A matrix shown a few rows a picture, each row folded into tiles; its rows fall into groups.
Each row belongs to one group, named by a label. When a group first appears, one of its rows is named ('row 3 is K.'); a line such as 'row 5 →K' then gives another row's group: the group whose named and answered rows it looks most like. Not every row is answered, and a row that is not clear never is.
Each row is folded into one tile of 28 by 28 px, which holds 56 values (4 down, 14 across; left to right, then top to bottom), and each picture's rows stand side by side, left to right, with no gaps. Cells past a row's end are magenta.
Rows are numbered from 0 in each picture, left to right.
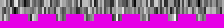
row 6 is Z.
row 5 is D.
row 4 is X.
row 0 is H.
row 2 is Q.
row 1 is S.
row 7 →Q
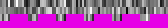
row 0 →D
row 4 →D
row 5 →Z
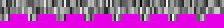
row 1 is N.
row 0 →Z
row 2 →D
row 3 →Q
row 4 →X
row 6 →X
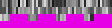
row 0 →Z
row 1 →D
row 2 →S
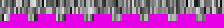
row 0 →S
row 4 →N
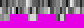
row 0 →S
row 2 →H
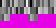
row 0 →S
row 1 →Q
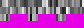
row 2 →Q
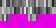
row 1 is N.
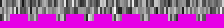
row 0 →S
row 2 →N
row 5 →D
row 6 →X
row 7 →X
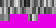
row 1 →S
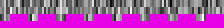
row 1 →S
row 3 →N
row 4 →S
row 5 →Q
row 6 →Q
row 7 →Z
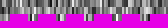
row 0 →Z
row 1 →X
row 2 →S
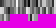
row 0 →N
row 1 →S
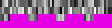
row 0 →H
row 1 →Q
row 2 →Z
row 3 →Q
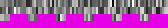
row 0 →Z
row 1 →Q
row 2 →S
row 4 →S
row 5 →N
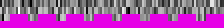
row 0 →S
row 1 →Q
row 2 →S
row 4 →D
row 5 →H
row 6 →S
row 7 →D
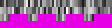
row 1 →S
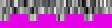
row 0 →H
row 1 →Z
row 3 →Z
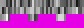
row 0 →Z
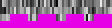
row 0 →Z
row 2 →S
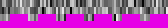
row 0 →Z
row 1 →H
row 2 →D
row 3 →H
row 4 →N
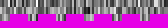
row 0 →N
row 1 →N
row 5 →D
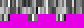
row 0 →N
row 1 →Q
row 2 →X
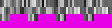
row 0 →Q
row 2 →H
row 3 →H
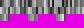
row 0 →Q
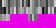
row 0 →Z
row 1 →X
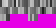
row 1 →H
